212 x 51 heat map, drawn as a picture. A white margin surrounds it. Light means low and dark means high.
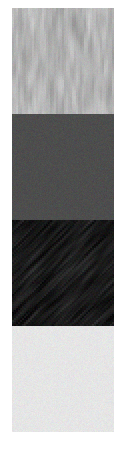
It is made of 4 by 1 panels. Panel 1,1: low, streaked downward, faint in contrast. Panel 2,1: high, flat. Panel 3,1: very high, slanting up to the right, faint in contrast. Panel 4,1: very low, flat.
